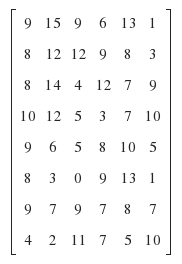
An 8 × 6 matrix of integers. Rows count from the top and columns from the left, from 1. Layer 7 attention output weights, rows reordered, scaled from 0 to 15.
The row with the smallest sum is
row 6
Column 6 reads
1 3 9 10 5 1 7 10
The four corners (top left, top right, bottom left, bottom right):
9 1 4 10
